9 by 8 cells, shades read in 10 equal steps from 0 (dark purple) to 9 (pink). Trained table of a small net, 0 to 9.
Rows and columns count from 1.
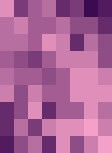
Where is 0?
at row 1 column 7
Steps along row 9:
up up down up down up up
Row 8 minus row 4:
-3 2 0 2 1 1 2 3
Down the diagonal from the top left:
8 7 5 5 5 8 8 7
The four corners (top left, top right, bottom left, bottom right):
8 1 1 9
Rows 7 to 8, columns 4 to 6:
2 5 5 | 7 8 8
